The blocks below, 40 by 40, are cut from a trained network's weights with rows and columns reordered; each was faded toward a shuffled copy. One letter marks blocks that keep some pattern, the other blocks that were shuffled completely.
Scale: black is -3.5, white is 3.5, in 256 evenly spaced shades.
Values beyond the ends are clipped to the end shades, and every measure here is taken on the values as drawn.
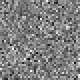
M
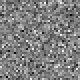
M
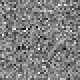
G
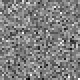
M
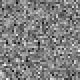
M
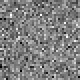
M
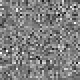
G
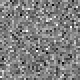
M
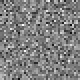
G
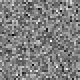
M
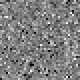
M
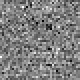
G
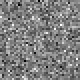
M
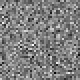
G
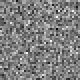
M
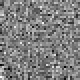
G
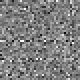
G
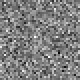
M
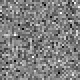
M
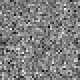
M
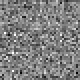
G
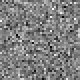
M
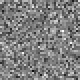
M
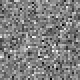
M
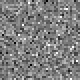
M
